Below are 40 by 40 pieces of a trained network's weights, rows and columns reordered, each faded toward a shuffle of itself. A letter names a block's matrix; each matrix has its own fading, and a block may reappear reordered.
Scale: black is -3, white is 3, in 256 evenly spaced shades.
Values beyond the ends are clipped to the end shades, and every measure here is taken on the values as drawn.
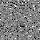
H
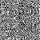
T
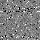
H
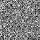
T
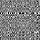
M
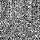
T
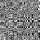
M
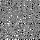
H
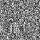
T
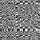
M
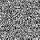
T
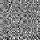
M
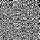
M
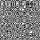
M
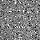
H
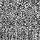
T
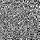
T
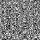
T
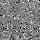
H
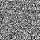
T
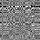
M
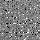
H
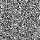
T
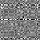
M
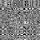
M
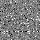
H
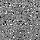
H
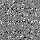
H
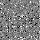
H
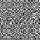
M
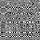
M
